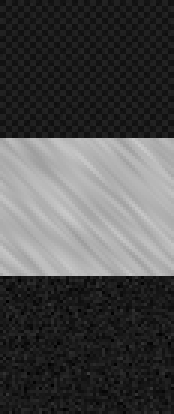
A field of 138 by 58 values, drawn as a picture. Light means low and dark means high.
It is made of 3 by 1 panels. Panel 1,1: very high, checkered, faint in contrast. Panel 2,1: low, slanting down to the right, faint in contrast. Panel 3,1: very high, fine-grained, faint in contrast.
